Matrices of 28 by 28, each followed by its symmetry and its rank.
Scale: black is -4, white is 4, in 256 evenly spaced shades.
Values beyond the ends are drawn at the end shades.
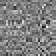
neither, rank five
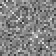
symmetric, full rank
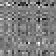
neither, rank three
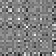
symmetric, rank three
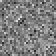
symmetric, full rank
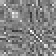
symmetric, rank five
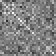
symmetric, rank five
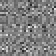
neither, rank five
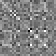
symmetric, rank five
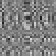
neither, rank three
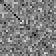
symmetric, full rank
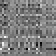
neither, rank three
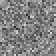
symmetric, full rank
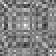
symmetric, rank three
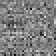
neither, rank five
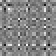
symmetric, rank three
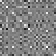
symmetric, rank five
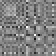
symmetric, rank three
